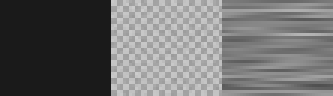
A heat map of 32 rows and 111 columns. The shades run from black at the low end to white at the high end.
It is made of 1 by 3 panels. Panel 1,1: very low, flat. Panel 1,2: high, checkered. Panel 1,3: middling, streaked across.
